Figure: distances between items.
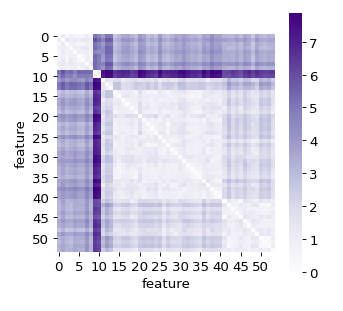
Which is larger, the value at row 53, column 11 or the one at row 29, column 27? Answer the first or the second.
the first
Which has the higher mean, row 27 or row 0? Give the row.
0
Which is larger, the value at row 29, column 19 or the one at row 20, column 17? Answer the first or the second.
the second
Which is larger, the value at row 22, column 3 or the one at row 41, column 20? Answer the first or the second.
the first
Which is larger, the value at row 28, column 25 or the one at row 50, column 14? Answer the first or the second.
the second
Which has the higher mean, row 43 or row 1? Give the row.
1
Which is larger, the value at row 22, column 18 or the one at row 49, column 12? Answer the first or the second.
the second
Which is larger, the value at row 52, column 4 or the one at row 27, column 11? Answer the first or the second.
the first
